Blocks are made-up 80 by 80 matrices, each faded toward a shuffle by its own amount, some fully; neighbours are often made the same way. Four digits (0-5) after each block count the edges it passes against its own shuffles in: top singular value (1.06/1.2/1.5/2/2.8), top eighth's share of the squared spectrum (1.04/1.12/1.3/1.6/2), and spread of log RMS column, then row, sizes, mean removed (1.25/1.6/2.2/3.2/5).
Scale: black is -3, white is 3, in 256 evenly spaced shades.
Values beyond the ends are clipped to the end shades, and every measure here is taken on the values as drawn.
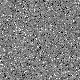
0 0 0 0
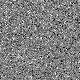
0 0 0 0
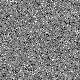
0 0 0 0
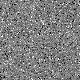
0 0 0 0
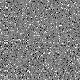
3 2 0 1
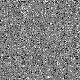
3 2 0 1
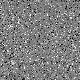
2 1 0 0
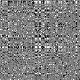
5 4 3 3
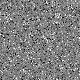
1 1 0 0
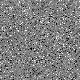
3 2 0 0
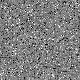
1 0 0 0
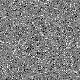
3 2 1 0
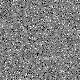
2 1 0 0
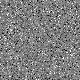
2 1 0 0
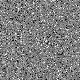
3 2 0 0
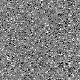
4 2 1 1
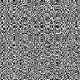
5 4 3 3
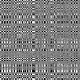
5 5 4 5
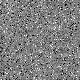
2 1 0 0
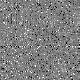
4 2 1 1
